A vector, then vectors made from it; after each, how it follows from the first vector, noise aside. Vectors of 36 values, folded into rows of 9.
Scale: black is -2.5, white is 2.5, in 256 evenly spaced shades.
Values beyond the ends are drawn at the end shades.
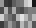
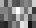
wrapped around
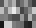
reversed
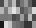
reversed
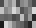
reversed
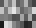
reversed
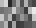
wrapped around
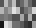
reversed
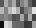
reversed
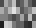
reversed
